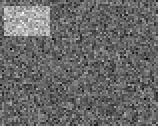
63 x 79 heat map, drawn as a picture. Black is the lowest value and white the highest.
No row or column stands out. In the top left lies a patch that is higher than the rest. The top left is the ninth with the highest average. The halves do not mirror each other.
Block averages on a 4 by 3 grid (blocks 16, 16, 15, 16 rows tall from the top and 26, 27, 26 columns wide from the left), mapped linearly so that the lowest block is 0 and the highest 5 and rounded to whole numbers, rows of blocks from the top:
500 / 100 / 000 / 000
